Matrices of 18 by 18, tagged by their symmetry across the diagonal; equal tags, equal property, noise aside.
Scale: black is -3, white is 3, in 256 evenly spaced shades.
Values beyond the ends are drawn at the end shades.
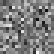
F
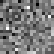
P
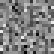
F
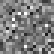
P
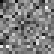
P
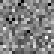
F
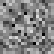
P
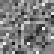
P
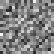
P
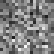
F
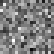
F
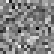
F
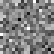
P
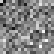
P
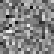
F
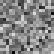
P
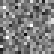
F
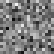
F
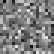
F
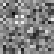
P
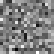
F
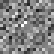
P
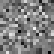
F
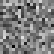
F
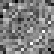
P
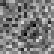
P
